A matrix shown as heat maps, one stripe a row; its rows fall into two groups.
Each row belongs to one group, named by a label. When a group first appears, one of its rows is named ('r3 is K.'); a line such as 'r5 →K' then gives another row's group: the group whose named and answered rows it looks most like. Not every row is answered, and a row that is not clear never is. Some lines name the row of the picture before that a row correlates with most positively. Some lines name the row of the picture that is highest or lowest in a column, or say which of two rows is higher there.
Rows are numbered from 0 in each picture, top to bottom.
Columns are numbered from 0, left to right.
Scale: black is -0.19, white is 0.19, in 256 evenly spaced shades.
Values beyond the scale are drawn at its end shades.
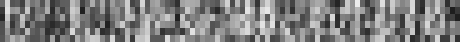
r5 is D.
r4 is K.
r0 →K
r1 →K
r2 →K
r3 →K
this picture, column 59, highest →2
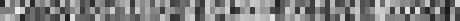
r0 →K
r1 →D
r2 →K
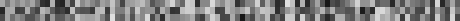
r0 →D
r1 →K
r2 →D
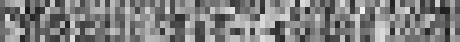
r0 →D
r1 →D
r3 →K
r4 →D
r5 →K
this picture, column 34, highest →4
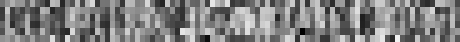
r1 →K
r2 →K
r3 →K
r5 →D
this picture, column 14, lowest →0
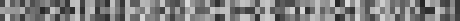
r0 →K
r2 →K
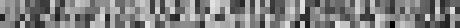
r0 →D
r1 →D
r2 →K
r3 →D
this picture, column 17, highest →0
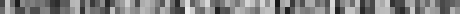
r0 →K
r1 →K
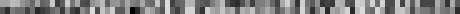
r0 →D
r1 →D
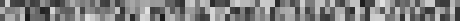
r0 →K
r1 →D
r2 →D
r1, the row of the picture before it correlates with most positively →0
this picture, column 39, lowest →2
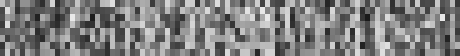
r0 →D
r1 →K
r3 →K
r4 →D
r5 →D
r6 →K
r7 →K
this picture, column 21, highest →0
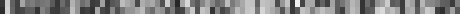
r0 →K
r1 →K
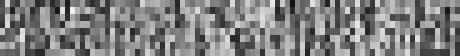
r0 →K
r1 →K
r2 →K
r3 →K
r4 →D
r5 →D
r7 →D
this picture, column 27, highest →5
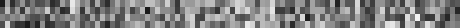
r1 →K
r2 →D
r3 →K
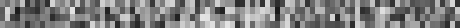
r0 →D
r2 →K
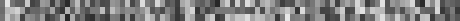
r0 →K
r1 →D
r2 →K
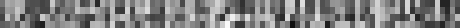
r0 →D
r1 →D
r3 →D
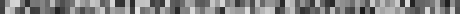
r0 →D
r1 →K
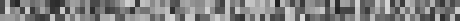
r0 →K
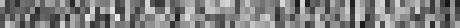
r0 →D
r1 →D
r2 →K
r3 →K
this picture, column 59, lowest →0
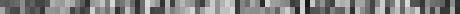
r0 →D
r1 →D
